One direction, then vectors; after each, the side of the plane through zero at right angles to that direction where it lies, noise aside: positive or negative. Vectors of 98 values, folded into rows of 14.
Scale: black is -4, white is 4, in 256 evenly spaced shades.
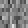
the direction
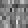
negative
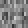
negative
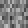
negative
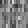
negative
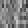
negative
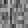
negative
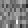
negative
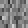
positive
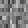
positive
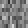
positive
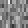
negative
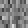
positive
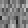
positive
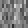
negative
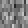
positive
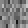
positive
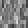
negative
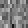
negative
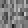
negative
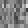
positive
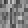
negative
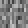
positive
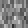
negative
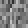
positive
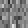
positive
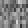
negative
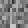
positive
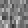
negative
